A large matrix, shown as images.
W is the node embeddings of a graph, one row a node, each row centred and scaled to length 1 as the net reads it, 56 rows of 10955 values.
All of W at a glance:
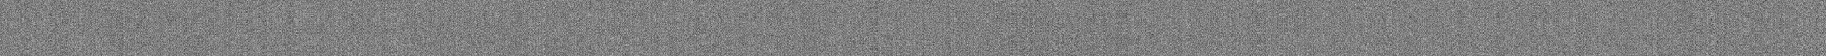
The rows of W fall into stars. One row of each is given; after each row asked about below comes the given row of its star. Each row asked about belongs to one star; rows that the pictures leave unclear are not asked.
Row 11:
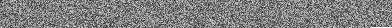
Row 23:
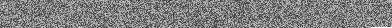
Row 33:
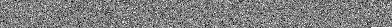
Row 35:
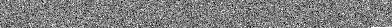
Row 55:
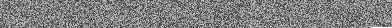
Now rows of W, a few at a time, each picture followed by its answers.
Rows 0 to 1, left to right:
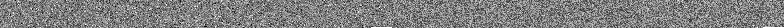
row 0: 33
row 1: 55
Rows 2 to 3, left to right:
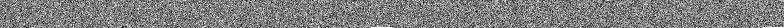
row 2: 55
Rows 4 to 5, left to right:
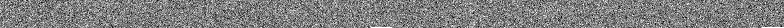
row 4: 11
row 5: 35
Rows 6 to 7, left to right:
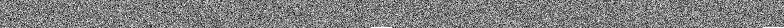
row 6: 23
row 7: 55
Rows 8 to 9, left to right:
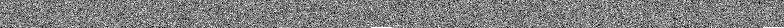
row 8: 55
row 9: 33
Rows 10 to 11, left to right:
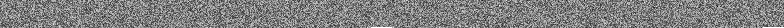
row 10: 35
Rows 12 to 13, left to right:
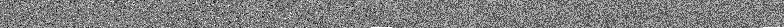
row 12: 55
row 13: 35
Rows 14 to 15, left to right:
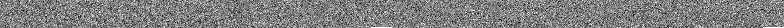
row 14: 23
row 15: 35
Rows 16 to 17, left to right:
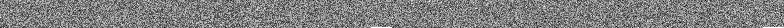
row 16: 55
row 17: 35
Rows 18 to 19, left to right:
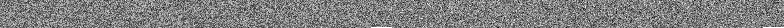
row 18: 11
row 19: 11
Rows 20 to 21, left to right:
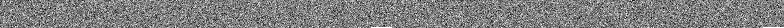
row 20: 11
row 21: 11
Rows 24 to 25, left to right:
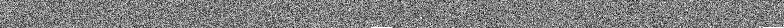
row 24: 55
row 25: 11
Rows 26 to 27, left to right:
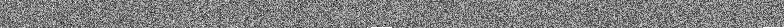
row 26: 33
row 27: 23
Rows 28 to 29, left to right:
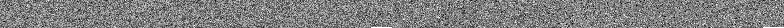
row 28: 55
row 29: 33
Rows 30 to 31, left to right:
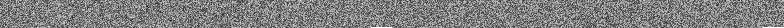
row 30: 11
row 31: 11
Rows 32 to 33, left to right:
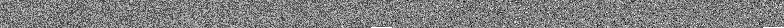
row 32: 33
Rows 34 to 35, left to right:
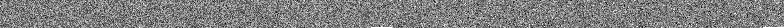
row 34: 11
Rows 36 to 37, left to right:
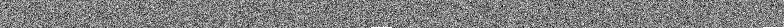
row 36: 35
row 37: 23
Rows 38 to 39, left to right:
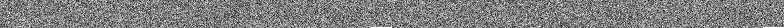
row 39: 55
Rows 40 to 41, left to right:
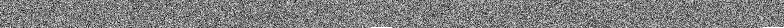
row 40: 23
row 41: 23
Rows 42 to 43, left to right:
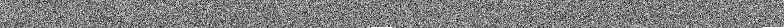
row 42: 35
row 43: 23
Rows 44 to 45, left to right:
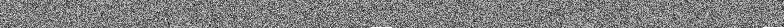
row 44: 35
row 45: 33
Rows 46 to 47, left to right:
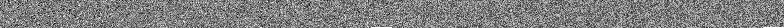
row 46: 11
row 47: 23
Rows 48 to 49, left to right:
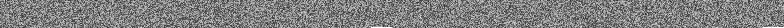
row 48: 55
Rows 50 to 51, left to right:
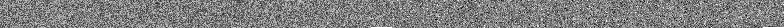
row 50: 23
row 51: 33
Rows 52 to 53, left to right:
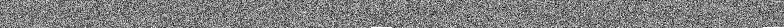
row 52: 55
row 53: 23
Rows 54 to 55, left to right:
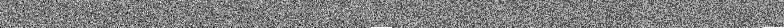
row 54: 23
